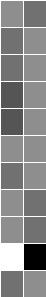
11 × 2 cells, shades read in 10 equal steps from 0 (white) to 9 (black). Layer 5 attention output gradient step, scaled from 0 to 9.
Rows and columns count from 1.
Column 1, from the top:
4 5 5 6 6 4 5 4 4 0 5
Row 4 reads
6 4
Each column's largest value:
6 9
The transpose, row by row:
4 5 5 6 6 4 5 4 4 0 5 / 5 4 4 4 4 4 4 5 5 9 4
